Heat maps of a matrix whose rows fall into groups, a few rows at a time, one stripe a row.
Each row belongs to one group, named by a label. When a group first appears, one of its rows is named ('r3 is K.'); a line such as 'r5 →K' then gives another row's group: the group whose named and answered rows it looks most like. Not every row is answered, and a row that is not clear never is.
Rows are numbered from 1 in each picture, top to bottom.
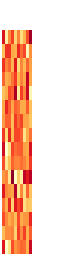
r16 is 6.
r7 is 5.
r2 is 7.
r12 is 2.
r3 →2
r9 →6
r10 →6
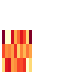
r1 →6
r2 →2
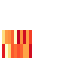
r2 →6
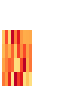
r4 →5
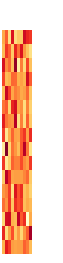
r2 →5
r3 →2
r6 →2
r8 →6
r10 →6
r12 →5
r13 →5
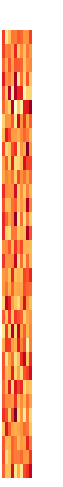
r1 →6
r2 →2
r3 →5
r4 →2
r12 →2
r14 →2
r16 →5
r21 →5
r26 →5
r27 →2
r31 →6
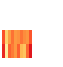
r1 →6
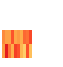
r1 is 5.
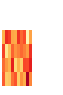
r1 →7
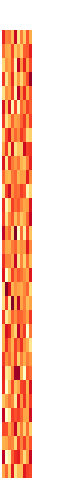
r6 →2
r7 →6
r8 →7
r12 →7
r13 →6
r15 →2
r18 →6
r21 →6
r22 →7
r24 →2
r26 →6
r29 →2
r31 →6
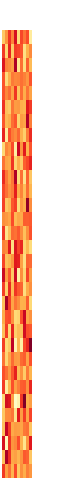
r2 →5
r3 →2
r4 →6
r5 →2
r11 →2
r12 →2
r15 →6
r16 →5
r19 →5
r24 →6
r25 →2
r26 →6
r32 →2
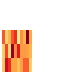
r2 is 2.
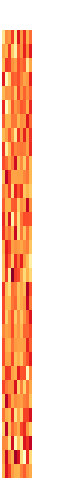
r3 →7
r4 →6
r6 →6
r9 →6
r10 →2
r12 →5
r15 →2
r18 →2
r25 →7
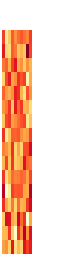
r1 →6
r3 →2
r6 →5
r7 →7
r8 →6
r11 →6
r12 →6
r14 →7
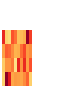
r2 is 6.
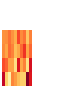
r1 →7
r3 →7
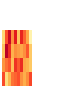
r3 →5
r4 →6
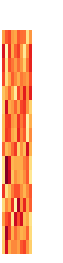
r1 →7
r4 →6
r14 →5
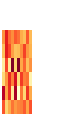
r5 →2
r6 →6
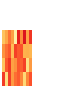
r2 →5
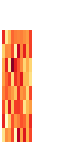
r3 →2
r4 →5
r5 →7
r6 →5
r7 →6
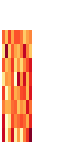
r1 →5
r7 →6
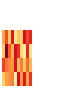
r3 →2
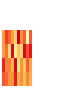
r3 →2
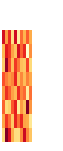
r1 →2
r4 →2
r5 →7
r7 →5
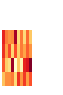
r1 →2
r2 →2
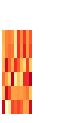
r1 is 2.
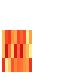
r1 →7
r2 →5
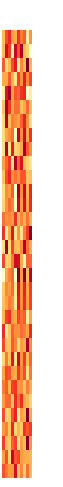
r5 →7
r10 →5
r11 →7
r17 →6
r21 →7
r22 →6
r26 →2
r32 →2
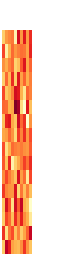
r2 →6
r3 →6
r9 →6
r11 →7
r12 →2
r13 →5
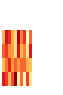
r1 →7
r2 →7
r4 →2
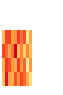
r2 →2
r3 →7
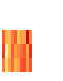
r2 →6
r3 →6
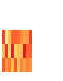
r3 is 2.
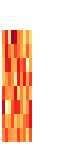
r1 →2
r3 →7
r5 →2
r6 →6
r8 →7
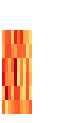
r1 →5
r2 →7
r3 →2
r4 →2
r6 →6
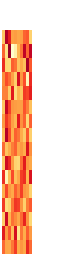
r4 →7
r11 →6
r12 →5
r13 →6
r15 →2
